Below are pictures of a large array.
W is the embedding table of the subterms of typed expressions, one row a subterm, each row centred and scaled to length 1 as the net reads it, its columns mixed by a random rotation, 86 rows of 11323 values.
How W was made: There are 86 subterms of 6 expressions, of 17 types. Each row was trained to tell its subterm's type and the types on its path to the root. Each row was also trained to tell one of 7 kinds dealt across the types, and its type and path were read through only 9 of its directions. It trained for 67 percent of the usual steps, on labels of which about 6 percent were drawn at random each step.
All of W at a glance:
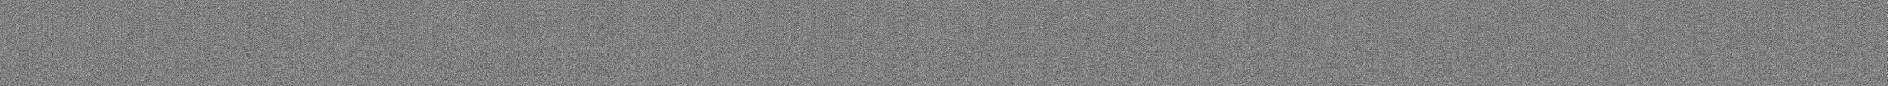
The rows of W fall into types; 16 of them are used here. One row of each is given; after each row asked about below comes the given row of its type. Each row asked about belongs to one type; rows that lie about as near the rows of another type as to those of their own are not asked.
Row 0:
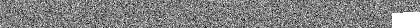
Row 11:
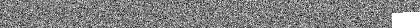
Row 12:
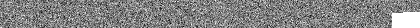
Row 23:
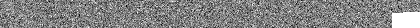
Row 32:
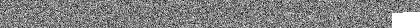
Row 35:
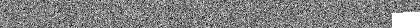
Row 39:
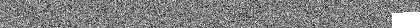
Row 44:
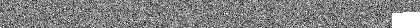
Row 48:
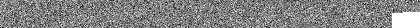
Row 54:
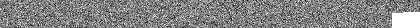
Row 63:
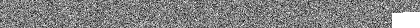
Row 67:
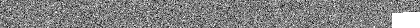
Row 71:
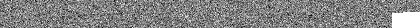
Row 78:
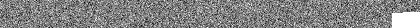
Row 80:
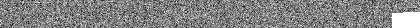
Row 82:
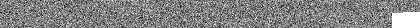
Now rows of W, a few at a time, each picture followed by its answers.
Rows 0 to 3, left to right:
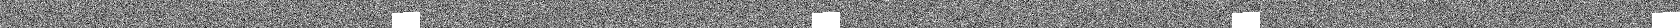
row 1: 32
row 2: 78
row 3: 35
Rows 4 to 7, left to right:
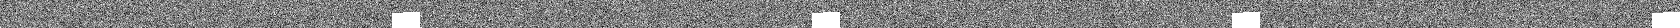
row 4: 44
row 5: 12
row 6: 67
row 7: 80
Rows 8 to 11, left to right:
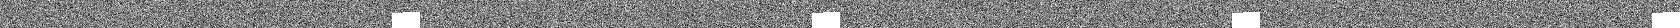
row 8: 35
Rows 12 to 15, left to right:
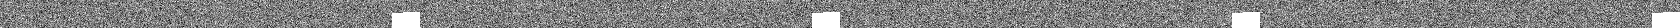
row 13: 44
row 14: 67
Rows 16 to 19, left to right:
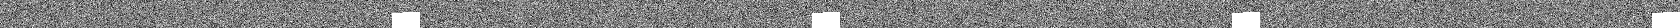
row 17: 78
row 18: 78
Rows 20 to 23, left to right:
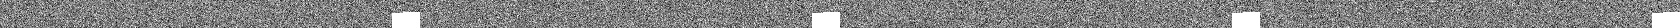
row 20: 54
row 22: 54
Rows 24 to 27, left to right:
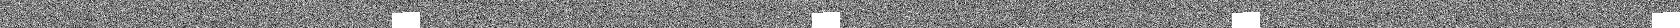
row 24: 54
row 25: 12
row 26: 39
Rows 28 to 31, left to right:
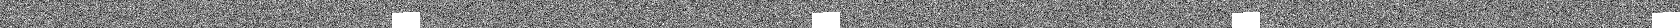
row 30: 23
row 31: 82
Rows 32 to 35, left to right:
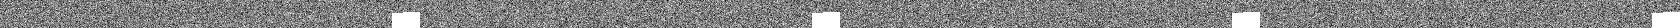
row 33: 54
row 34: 71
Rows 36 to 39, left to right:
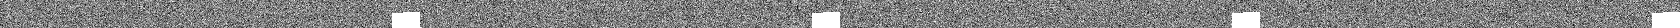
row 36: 23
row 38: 78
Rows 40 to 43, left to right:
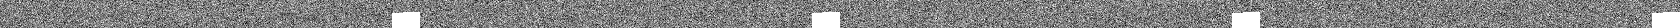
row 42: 78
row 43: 39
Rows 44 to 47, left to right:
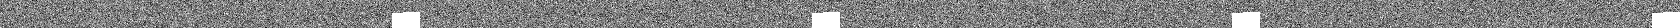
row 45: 39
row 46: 35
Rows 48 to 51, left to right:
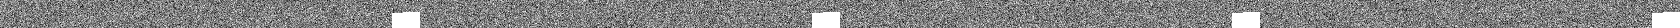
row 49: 35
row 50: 32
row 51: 80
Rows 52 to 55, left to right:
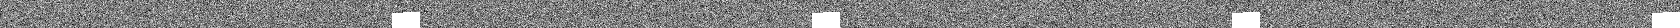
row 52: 11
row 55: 67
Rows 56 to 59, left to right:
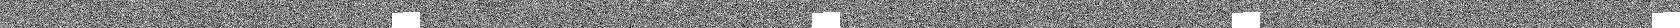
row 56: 82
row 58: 23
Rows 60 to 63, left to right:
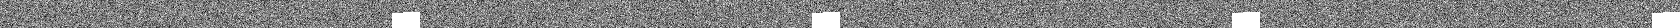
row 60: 80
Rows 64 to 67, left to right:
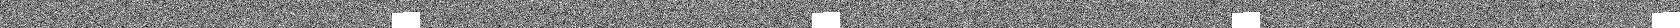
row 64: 67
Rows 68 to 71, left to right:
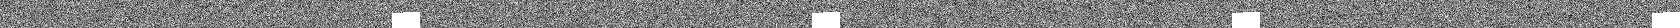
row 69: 23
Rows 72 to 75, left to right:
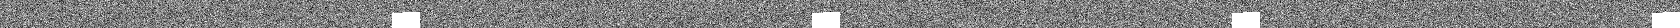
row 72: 32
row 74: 32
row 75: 67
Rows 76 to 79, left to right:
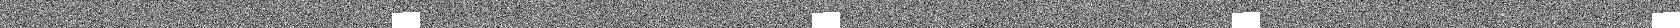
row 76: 63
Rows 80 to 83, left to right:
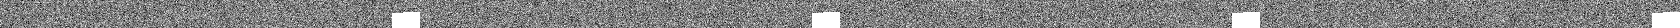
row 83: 35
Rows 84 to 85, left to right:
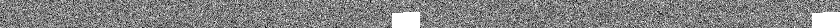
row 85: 39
